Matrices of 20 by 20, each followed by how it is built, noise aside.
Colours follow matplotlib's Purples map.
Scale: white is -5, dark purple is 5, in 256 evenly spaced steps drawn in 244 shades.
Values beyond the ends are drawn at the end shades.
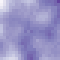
smooth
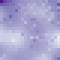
smooth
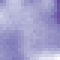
smooth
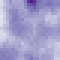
smooth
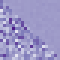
lower triangular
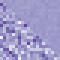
lower triangular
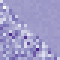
lower triangular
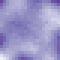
smooth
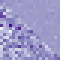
lower triangular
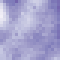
smooth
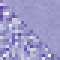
lower triangular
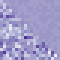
lower triangular
